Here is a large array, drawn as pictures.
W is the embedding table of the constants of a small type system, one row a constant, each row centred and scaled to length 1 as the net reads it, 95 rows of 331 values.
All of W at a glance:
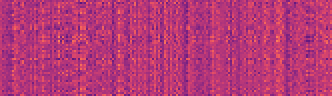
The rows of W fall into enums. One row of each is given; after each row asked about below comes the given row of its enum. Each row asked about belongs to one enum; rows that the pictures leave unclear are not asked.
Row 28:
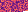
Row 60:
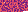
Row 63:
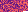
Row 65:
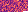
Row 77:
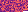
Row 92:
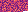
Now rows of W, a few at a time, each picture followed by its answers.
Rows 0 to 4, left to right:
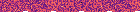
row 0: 92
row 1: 63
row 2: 60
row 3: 60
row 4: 63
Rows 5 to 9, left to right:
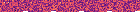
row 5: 60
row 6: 77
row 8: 77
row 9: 28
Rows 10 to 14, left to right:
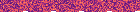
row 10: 63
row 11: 77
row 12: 63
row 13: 65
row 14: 28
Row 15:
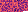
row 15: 60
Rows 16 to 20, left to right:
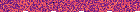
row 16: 63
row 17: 60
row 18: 92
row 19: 77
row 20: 60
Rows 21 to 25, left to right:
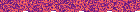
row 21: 63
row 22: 77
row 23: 63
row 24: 77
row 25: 28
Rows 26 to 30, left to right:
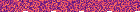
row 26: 65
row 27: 28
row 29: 92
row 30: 60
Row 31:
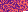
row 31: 63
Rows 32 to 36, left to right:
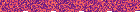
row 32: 60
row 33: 63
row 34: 63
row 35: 65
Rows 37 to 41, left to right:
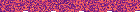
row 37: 77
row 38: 92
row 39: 63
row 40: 77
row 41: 77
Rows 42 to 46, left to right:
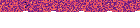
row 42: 60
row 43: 77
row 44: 92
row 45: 60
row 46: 28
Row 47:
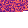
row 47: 77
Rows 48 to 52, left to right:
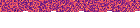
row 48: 60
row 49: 28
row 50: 65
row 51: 77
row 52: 65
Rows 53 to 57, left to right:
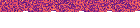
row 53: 60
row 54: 77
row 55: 63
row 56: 77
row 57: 63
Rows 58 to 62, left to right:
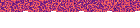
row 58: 28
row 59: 28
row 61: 63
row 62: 60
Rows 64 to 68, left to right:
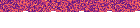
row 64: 63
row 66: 28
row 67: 77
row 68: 63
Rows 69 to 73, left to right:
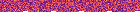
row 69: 92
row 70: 28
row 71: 60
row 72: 60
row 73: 77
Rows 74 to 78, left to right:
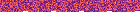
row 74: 60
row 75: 28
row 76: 28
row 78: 77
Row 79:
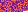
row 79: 28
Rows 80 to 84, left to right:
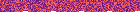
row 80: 77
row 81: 63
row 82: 92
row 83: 60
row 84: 60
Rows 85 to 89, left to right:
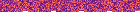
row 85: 65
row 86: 28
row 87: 77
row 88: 63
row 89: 28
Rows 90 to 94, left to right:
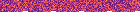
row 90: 65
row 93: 60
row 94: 63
